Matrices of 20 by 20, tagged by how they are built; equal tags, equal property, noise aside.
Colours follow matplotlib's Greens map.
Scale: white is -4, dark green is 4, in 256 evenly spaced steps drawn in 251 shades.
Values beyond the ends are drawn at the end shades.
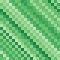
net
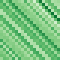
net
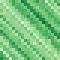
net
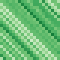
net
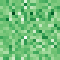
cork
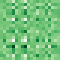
cork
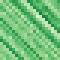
net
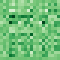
cork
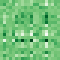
cork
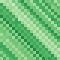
net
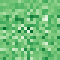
cork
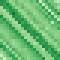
net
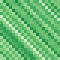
net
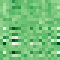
cork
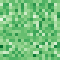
cork
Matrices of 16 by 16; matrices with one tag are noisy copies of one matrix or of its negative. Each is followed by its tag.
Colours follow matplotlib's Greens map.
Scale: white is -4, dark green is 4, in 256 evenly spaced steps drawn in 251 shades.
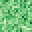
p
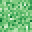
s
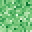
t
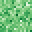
t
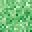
t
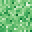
t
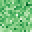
t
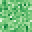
s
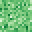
s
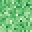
t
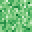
p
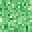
s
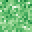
p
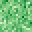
p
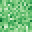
s
